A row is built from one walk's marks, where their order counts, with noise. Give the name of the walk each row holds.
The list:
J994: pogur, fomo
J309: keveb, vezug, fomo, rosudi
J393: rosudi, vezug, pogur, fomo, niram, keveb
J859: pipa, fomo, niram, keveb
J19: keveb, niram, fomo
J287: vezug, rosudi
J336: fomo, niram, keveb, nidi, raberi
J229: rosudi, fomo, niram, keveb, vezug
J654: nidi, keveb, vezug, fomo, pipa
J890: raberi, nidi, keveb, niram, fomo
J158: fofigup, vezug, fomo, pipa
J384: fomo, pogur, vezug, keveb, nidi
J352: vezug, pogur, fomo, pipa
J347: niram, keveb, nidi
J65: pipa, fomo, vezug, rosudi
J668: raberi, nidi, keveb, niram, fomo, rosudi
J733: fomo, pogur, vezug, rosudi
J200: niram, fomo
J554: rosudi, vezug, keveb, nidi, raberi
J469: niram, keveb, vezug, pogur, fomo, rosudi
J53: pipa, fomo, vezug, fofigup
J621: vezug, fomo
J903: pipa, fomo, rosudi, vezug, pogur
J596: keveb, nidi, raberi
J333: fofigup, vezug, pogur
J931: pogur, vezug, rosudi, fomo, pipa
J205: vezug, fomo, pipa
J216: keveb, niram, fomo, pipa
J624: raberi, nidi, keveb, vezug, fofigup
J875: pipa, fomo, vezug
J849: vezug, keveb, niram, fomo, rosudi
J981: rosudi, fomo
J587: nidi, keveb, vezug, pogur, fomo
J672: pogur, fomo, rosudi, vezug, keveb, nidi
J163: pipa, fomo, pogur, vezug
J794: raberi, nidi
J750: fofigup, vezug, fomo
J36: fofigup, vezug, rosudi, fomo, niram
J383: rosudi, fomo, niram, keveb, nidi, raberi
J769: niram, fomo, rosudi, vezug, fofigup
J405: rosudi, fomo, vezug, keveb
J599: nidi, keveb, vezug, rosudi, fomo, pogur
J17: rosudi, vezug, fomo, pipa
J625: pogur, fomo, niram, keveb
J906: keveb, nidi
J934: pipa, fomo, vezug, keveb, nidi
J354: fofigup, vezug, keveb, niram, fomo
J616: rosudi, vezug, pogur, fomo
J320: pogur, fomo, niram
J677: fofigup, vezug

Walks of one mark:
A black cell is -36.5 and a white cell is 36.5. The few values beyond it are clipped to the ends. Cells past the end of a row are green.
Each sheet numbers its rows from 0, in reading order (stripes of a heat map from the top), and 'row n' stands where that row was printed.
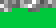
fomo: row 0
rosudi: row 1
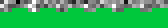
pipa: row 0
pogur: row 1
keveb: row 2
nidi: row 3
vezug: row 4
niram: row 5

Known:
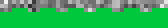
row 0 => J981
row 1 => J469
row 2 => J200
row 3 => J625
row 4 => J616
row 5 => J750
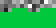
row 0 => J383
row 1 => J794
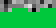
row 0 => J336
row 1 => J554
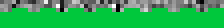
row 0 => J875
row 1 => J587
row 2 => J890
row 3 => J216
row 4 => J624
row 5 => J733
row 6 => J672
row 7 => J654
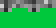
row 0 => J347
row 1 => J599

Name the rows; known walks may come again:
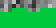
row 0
J903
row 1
J354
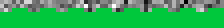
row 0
J333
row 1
J769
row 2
J158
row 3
J906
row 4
J287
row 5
J336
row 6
J65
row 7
J352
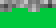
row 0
J36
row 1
J672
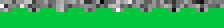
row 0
J677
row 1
J469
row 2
J733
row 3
J934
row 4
J994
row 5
J19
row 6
J347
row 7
J654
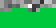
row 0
J200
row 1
J794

